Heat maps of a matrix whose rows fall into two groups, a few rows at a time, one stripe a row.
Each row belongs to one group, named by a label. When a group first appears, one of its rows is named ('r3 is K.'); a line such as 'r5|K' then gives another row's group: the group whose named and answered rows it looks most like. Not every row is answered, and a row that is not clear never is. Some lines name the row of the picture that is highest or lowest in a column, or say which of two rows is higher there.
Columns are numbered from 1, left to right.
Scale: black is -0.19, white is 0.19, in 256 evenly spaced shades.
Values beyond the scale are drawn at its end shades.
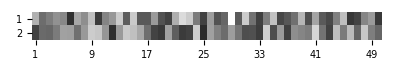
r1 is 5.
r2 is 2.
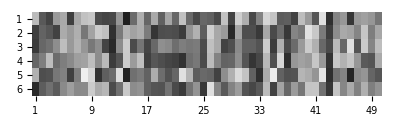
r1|5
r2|2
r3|2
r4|2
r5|5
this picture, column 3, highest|4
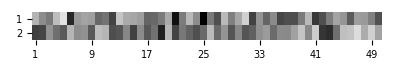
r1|5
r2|2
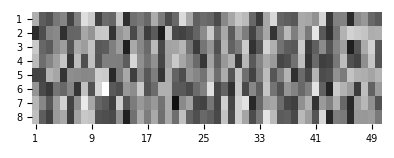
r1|5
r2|2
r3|5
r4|5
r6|2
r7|5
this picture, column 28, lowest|6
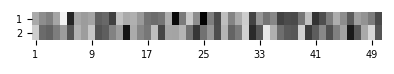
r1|5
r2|5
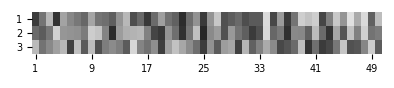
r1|2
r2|2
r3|5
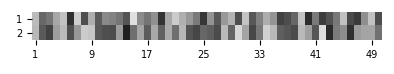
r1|5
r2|5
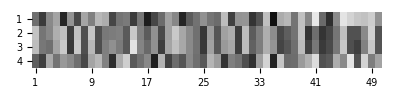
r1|2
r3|5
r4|2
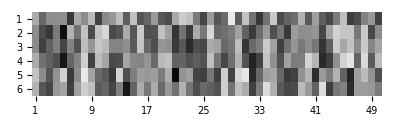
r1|5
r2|2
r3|2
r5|5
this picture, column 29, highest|1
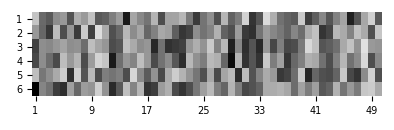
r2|2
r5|5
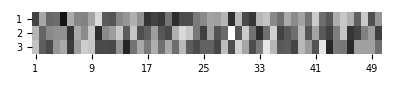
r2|5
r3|5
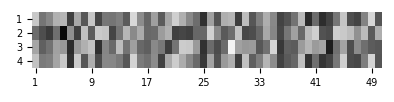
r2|2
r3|5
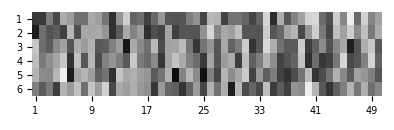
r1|2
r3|5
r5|5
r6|2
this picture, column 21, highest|4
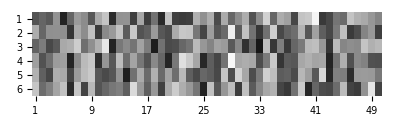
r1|2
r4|5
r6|5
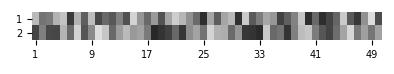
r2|2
